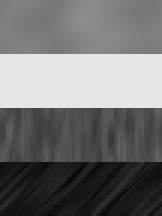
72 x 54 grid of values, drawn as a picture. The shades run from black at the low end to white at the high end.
It is made of 4 by 1 panels. Panel 1,1: middling, smooth, faint in contrast. Panel 2,1: very high, flat. Panel 3,1: low, streaked downward, faint in contrast. Panel 4,1: very low, slanting up to the right, faint in contrast.
